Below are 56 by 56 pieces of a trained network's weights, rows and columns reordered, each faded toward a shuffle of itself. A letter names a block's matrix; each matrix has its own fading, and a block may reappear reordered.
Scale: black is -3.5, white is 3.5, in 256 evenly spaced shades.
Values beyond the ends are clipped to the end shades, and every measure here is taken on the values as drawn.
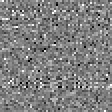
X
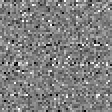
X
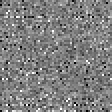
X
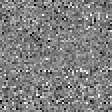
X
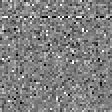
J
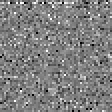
J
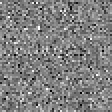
X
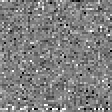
J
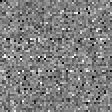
X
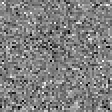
X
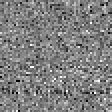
X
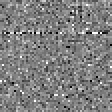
J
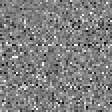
J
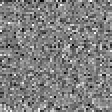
X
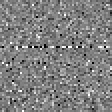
J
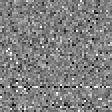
J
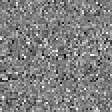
X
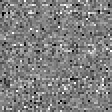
X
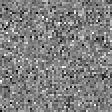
X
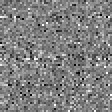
X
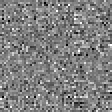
X
